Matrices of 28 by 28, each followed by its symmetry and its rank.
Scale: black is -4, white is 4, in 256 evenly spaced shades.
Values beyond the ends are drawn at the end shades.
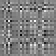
antisymmetric, rank two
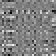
neither, rank three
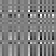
neither, rank one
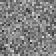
neither, full rank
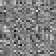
neither, rank five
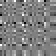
antisymmetric, rank two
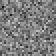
neither, full rank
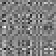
neither, rank three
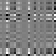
neither, rank one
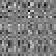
neither, rank three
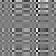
neither, rank one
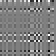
neither, rank one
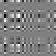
neither, rank one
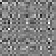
neither, rank three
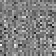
neither, rank five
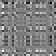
antisymmetric, rank two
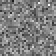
neither, full rank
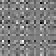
antisymmetric, rank two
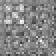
symmetric, rank five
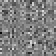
neither, rank five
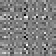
neither, rank three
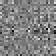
neither, rank five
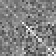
symmetric, rank five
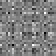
antisymmetric, rank two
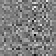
neither, rank five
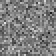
neither, full rank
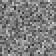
neither, full rank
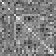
symmetric, rank five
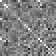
symmetric, rank five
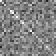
symmetric, rank five
